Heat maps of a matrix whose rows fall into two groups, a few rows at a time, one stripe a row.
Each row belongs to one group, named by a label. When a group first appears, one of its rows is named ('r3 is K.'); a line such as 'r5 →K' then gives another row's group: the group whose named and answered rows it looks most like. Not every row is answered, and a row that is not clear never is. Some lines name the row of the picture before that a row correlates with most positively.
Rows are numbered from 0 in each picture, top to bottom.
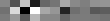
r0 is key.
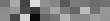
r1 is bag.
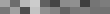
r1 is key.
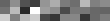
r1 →key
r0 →bag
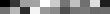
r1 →key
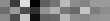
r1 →bag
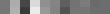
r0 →key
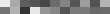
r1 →key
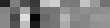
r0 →bag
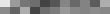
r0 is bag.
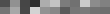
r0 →bag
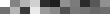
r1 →key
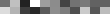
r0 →key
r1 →bag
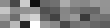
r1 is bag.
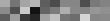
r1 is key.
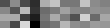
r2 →bag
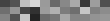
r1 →bag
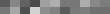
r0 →bag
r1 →key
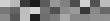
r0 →bag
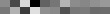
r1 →key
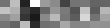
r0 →key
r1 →bag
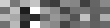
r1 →key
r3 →key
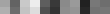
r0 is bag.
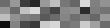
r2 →bag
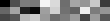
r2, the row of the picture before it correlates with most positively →1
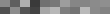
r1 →bag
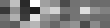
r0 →key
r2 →key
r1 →bag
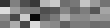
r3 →key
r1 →bag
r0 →bag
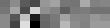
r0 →bag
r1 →key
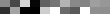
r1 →bag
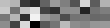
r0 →bag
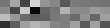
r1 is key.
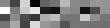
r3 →key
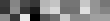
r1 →bag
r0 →bag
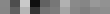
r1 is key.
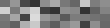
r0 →bag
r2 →key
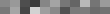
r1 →key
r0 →bag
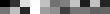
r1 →key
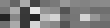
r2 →bag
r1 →key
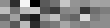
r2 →bag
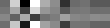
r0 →key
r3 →key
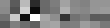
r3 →bag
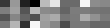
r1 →key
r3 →key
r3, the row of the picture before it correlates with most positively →2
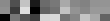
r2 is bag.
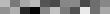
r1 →bag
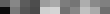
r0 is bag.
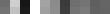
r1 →key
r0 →key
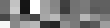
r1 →key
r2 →bag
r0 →key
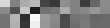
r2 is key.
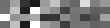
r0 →bag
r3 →key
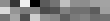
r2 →key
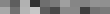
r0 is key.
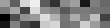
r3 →bag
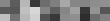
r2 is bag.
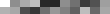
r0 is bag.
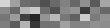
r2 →bag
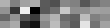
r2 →bag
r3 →bag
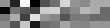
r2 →key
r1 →bag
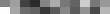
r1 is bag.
